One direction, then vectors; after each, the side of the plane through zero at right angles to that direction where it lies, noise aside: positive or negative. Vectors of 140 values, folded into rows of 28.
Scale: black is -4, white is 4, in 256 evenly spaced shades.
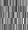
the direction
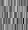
negative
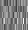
positive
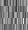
positive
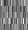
positive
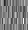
positive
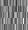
positive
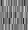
negative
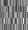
positive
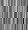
negative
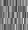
positive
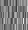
positive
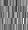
positive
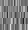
negative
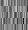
negative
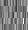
positive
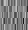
negative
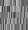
negative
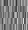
positive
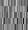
negative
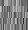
negative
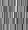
negative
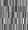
positive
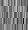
negative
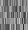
positive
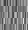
positive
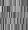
negative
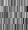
negative
